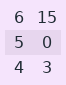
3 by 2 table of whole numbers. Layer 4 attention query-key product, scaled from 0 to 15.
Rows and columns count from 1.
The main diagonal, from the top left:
6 0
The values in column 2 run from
0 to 15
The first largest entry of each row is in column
2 1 1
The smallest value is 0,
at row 2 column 2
